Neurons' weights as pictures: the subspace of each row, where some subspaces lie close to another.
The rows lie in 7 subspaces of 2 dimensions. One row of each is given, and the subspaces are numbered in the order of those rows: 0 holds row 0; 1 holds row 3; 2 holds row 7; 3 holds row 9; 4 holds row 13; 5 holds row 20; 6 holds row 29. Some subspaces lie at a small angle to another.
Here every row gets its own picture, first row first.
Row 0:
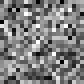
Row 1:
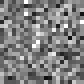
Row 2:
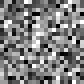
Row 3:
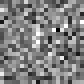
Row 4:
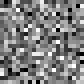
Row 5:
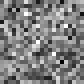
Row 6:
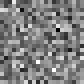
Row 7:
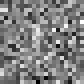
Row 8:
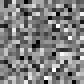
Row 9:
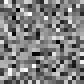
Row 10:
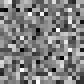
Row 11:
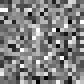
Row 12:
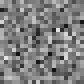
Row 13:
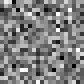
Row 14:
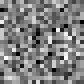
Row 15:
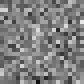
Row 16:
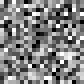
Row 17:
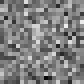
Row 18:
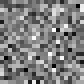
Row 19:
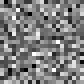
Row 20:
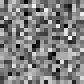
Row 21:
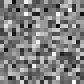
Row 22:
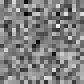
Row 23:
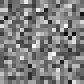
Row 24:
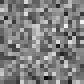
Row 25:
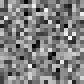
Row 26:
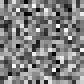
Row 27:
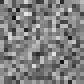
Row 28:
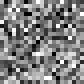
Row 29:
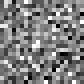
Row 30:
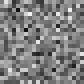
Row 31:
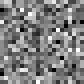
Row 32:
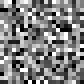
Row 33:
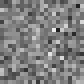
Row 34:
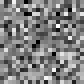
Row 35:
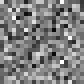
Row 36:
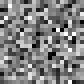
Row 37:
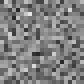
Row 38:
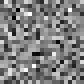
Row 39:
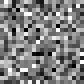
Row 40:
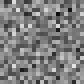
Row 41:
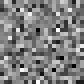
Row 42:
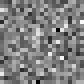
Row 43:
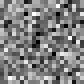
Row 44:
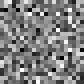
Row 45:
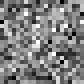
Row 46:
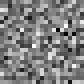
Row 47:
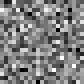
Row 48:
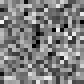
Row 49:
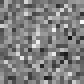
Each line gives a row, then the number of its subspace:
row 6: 6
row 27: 3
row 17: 2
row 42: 1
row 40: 4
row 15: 2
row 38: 3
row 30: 0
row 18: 3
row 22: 1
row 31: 4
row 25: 5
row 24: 2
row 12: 6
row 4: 0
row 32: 6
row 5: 0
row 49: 6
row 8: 6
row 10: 2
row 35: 3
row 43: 4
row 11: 2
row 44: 2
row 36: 5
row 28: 0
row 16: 1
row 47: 4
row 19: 3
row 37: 3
